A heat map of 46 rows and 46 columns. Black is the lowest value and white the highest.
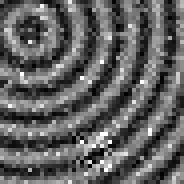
No overall slope runs across the table. No row or column stands out. Overall the values sit about 40% of the way up the scale. Rings spread out from the top left. Values change most from cell to cell in the bottom middle. In the bottom middle lies a patch that is rougher than the rest.
